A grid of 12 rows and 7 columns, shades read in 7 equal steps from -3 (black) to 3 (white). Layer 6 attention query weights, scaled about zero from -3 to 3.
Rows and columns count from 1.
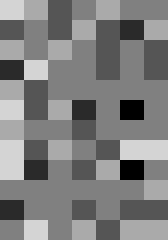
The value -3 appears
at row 6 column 6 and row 9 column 6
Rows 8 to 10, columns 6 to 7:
2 2 | -3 0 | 0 1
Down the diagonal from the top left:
2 0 1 0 0 -3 0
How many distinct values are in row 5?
3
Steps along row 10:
same same same same same up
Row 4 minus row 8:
-4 3 -1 0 0 -2 -3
